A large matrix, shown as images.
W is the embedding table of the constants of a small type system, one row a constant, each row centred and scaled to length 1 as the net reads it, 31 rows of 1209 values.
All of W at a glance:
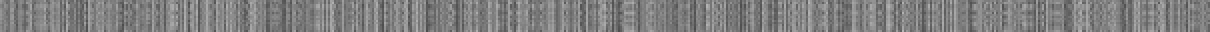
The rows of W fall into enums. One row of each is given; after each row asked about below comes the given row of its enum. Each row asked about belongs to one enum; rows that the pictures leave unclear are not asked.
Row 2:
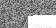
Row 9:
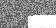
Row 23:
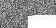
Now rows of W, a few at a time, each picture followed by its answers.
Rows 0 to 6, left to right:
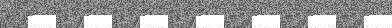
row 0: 23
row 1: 2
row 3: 2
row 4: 9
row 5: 9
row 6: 9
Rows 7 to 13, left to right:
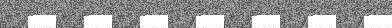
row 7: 9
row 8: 23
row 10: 2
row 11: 23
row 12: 2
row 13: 2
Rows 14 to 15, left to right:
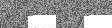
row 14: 23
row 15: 2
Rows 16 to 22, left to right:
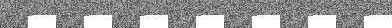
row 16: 23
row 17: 9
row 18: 23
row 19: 2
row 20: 9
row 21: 2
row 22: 9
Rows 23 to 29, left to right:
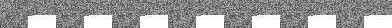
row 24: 9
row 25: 9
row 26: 2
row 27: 9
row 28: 9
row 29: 2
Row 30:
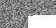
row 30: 2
